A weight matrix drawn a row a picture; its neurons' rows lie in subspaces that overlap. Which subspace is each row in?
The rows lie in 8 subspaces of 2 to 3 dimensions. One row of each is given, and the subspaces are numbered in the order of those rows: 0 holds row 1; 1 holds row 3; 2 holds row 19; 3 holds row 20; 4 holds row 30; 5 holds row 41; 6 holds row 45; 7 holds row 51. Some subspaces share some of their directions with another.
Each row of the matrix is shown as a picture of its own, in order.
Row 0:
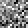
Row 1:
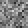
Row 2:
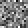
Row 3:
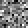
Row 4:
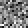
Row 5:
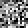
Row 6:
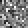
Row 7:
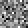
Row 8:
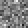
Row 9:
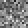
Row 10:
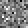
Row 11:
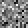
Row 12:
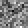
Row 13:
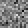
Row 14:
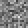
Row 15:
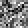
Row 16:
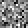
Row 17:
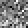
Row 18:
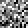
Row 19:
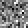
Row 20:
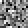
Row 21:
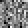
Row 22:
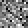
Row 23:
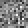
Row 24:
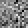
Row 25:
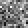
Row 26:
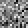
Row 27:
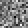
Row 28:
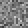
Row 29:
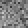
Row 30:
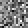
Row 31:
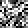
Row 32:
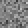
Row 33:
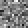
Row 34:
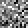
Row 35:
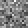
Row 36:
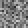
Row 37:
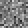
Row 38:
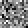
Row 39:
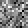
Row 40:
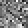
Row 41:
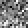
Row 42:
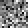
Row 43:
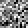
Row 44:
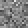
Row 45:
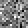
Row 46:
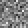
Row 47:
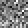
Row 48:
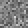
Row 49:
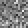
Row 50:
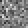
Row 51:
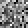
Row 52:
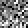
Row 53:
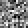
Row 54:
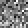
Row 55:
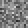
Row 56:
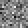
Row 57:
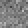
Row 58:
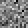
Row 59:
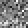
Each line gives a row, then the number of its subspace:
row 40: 2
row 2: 3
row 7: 3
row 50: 3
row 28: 4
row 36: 6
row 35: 1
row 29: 5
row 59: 5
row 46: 3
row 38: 3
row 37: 4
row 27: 4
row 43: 6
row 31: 0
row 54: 7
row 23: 7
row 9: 1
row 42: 2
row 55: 6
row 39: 0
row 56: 6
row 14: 0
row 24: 7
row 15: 0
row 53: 0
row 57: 5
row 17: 5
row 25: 5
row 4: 4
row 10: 3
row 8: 1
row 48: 4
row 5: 7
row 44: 1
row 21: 2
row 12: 0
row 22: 2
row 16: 2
